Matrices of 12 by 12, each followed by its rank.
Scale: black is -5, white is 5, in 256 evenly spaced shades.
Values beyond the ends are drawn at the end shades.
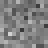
full rank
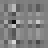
one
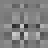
one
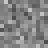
full rank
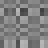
one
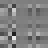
one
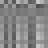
one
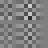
one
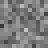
full rank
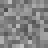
full rank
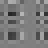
one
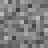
full rank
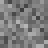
full rank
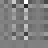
one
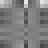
one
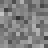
full rank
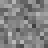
full rank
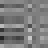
one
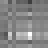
one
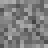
full rank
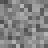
full rank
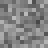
full rank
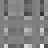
one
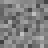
full rank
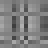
one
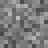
full rank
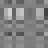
one
